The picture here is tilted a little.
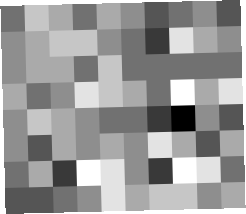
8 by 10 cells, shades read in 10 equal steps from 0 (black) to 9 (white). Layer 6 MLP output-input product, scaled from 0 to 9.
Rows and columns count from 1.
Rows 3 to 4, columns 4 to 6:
4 7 4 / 8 7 6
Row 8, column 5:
8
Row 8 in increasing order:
3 3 4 5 5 6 6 7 7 8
